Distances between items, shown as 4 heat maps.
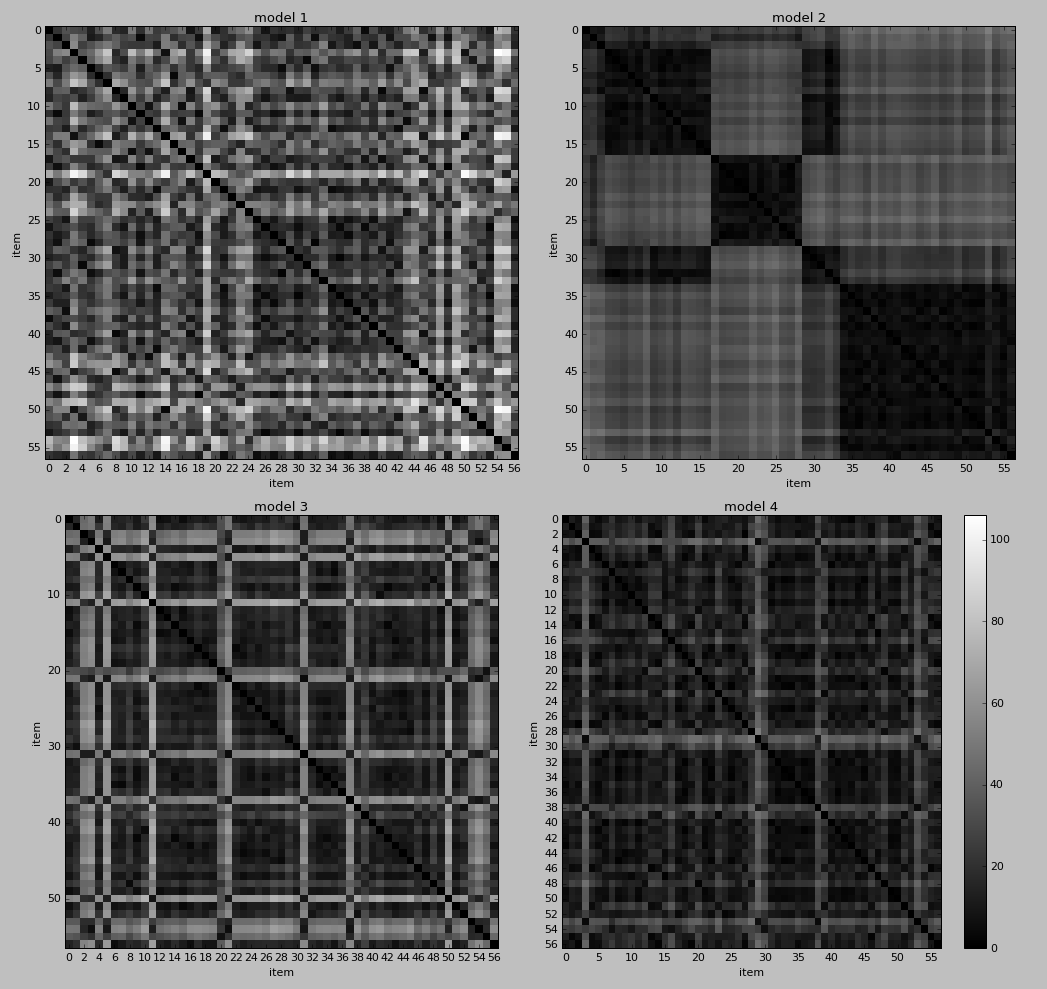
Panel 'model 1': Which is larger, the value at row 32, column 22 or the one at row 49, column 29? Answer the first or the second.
the second
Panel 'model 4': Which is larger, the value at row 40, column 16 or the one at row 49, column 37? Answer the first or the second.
the first
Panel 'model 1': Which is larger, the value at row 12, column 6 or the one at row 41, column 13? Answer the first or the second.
the first
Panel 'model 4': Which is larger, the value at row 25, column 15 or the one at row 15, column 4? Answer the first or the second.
the second
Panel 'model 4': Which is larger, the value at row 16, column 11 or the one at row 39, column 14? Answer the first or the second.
the first
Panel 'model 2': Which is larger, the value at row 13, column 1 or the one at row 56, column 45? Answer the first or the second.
the first
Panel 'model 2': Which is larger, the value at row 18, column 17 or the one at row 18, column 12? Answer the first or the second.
the second
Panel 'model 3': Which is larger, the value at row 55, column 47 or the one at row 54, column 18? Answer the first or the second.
the second
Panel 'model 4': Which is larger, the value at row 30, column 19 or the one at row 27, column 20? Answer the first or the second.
the first
